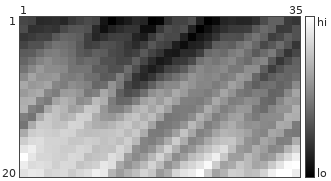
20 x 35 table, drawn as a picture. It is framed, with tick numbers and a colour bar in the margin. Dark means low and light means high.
No lone cell stands out from its neighbours. The grain runs diagonally up to the right. On average the colour sits 50% of the way up the scale. The field climbs toward the bottom.
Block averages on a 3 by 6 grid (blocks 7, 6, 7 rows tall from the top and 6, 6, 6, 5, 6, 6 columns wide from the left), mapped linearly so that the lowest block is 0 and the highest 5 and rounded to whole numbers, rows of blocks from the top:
1 1 0 0 1 1
3 3 2 3 3 2
5 5 4 4 4 4
